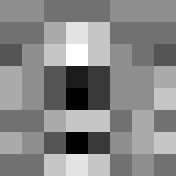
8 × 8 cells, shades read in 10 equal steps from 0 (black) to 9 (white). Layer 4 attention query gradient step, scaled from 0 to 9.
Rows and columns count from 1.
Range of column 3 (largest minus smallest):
4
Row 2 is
4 4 6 8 7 4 4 4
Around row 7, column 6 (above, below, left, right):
4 4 2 6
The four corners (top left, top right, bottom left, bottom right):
5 5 4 4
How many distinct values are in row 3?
5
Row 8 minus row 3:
1 -1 0 -1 0 -1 1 1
